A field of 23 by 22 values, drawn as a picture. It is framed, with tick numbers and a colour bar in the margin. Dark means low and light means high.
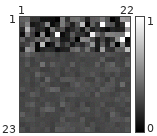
Seam: horizontal, 30% of the way down, the bottom part calmer. Ninth with the highest average: top right. Stripes: none. Slope: none. Histogram: skewed, a long tail of high values. Average level on the scale: 30%.
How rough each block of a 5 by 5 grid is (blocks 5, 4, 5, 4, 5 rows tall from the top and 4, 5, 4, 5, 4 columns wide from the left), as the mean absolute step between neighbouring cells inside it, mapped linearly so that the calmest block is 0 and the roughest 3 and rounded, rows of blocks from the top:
23233 / 11112 / 00000 / 00000 / 00000
